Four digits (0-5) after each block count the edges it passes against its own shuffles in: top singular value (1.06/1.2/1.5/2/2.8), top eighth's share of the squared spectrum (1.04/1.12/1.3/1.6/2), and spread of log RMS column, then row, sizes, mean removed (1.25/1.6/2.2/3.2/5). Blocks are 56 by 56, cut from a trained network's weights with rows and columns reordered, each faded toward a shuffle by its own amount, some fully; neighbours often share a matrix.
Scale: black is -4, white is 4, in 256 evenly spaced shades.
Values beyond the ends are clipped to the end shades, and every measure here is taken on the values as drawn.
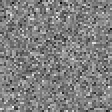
0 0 0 0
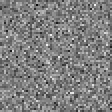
2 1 0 0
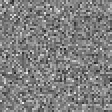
1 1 0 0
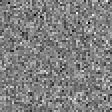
1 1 0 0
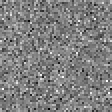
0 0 0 0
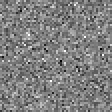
0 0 0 0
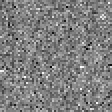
0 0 0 0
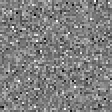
0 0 0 0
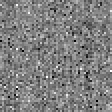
2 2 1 0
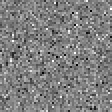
0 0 0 0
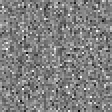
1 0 0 0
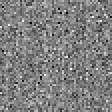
1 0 0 0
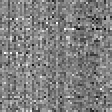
3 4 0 3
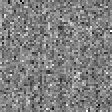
2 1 0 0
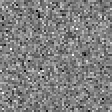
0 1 0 0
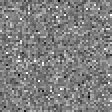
2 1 0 0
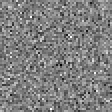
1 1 0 0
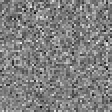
2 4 1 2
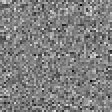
2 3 1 2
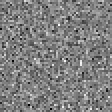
0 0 0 0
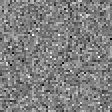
1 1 0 0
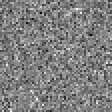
0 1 0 0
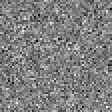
1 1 0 0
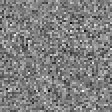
2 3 0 1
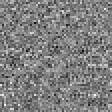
3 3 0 2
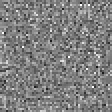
2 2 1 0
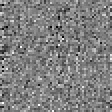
3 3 2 0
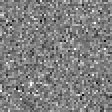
0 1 0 0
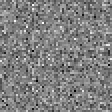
2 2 1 0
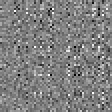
3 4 3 2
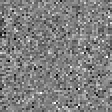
2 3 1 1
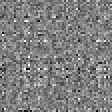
3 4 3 3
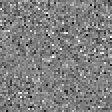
1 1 0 0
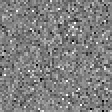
2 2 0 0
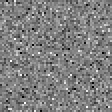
1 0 0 0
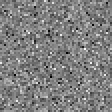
1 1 0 0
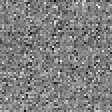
2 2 2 0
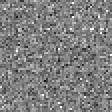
2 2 0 0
